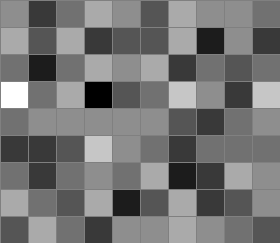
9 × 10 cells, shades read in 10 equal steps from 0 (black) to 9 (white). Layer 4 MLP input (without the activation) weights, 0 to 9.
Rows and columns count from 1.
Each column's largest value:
9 6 6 7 5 6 7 5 6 7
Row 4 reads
9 4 6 0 3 4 7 5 2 7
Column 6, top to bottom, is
3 3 6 4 5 4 6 3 5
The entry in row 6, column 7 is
2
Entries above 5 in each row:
2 3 2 4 0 1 2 3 2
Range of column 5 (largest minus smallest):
4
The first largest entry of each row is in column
4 1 4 1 2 4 6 1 2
